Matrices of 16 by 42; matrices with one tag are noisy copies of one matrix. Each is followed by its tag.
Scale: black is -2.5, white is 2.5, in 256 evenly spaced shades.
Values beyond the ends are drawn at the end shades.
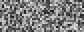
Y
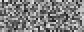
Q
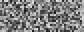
Q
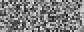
Q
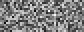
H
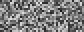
H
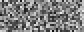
Q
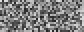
Q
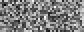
Q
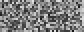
Q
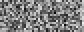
Q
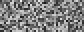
H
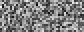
Y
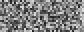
Q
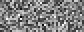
H
